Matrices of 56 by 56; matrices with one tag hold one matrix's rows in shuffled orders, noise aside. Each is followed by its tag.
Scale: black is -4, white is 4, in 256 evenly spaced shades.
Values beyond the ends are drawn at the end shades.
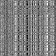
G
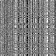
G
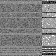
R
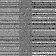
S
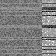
R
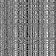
G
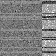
R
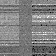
S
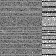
R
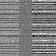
S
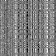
G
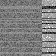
R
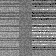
S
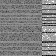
R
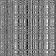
G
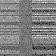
S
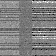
S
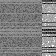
R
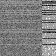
R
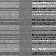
S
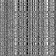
G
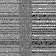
S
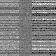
S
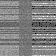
S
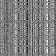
G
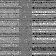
S
